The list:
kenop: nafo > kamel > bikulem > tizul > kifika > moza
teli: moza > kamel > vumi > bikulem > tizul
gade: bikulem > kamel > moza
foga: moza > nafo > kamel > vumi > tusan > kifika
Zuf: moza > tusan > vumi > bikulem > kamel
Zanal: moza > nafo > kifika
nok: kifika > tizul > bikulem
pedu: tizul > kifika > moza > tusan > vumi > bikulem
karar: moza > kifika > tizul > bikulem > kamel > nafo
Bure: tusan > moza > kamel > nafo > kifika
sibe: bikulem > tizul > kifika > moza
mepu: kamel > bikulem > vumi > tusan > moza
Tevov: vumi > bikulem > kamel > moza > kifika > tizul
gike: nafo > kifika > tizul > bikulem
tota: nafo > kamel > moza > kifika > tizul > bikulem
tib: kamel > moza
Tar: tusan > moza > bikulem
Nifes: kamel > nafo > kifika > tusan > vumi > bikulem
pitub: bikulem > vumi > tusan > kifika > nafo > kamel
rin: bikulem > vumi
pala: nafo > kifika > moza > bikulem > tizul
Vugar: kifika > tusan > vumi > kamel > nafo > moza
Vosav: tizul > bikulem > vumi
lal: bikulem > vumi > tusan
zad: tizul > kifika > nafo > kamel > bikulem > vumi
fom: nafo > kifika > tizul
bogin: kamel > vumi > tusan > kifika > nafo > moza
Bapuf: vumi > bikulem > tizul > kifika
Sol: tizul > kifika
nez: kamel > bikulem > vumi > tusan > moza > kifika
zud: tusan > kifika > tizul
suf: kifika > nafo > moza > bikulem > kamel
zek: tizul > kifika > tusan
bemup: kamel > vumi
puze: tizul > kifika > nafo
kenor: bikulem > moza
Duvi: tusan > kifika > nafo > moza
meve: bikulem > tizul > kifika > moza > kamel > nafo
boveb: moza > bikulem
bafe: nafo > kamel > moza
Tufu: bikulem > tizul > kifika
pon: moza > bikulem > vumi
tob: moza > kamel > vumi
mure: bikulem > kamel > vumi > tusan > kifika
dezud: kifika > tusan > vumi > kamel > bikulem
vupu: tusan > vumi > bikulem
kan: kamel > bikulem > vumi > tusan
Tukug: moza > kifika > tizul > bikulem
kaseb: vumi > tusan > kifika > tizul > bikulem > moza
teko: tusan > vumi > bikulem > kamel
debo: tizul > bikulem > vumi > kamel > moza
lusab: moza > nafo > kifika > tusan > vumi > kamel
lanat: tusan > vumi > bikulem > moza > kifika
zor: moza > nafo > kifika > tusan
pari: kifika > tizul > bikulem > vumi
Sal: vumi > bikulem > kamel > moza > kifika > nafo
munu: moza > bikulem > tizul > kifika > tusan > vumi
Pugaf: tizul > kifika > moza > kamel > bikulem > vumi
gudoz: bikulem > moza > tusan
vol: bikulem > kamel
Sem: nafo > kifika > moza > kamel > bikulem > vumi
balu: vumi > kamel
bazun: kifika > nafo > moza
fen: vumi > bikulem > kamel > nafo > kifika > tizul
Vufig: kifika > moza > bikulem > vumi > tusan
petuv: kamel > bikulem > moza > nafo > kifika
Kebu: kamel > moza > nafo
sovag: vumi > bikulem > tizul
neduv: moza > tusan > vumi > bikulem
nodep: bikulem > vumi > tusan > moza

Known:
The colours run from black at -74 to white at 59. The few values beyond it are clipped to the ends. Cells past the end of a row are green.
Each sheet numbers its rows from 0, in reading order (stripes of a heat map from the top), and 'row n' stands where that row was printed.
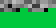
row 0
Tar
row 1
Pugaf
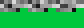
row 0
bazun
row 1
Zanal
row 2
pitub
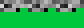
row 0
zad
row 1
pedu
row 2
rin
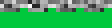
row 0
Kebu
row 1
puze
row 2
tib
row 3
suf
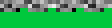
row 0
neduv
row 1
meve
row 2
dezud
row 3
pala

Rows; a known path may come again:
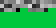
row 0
Nifes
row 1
teli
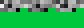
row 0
zek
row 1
Tar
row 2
Tufu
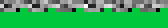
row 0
zad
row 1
gike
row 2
Vugar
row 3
puze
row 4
lanat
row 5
tob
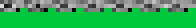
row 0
Vosav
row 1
gudoz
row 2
Pugaf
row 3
vol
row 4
Sem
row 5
suf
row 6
Zuf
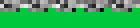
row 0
karar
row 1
tota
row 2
zud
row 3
pon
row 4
pala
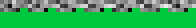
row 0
kenor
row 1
mure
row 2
Sal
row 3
pitub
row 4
kan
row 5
meve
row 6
Zanal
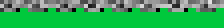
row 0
pedu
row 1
debo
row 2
neduv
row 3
pari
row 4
kaseb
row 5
lusab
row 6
Bapuf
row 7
tib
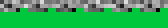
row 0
petuv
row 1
gade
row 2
mepu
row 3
bafe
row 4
bazun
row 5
nez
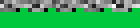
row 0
bogin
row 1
rin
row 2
dezud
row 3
Duvi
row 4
fom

